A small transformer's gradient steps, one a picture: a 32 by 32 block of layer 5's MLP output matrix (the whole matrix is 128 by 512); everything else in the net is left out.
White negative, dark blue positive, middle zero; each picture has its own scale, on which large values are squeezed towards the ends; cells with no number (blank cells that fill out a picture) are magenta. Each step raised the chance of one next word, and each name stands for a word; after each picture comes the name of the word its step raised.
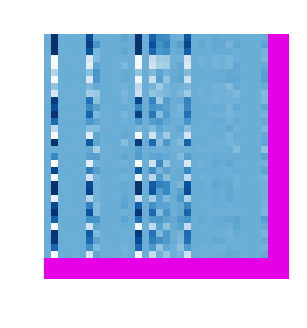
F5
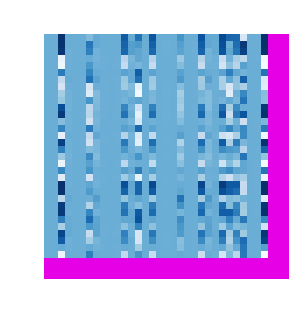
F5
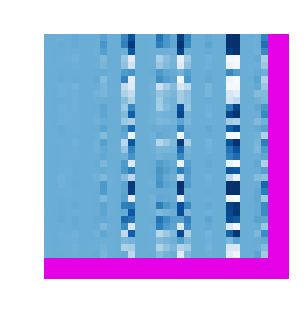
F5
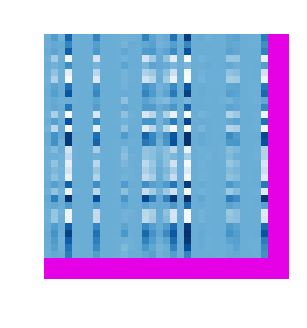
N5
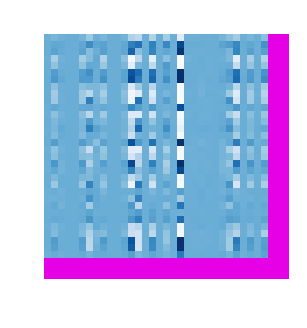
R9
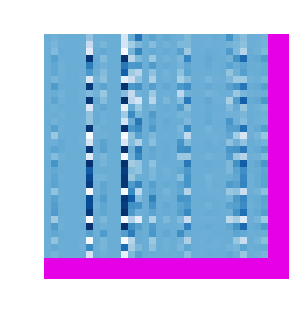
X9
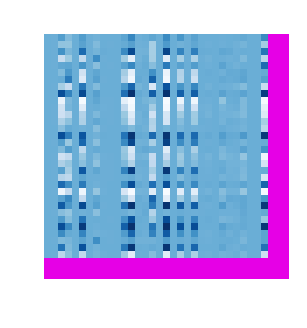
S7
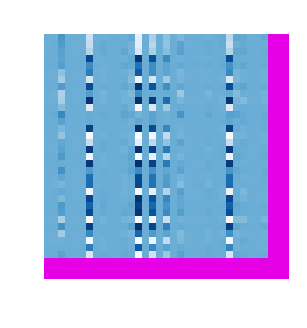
X9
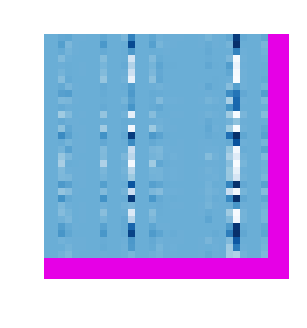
N5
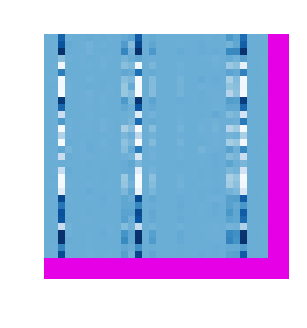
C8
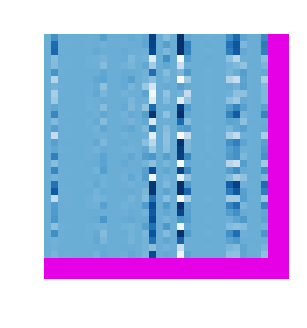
F5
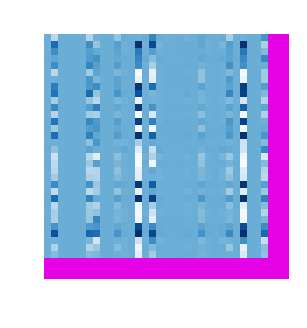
N5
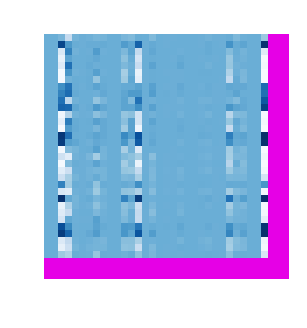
N5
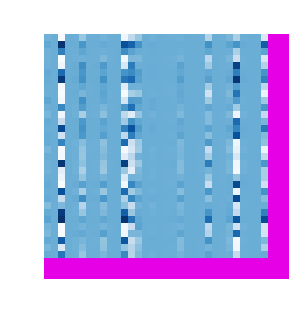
R9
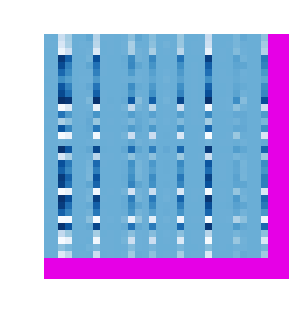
X9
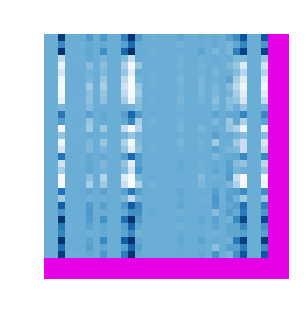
C8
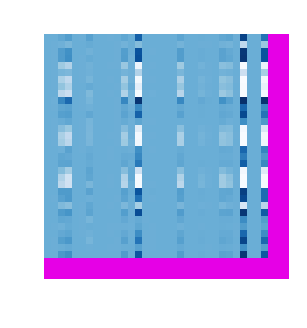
C8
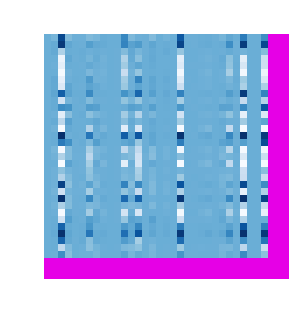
N5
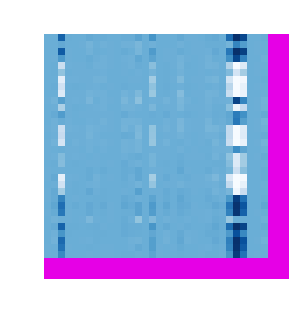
C8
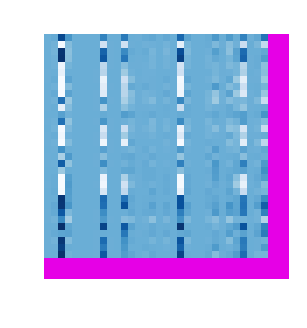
C8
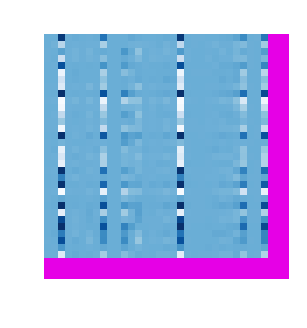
S7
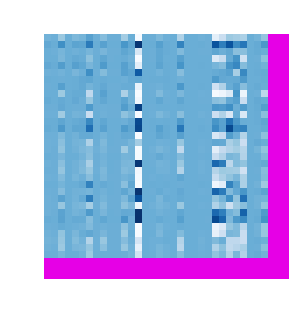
R9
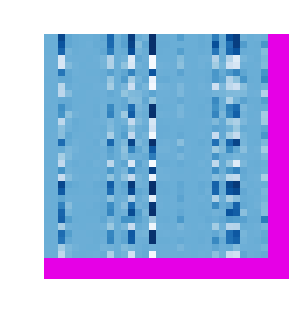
F5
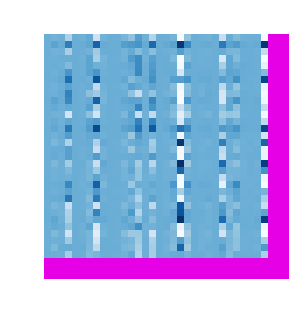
R9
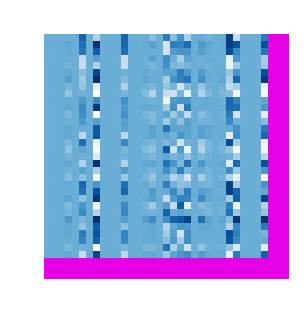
F5
